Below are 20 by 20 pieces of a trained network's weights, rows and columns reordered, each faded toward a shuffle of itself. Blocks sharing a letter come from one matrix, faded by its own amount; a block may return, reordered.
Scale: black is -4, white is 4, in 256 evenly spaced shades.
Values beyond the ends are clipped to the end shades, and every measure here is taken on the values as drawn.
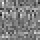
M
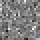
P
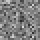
M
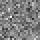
P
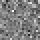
P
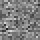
M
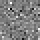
P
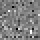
P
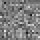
M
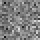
M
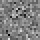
P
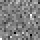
P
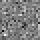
P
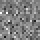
P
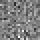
M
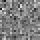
M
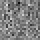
M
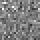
M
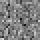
M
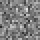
M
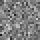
M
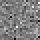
P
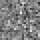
P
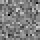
M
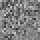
P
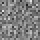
M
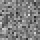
M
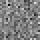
M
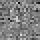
M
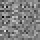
M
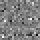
P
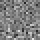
M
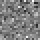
P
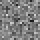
M
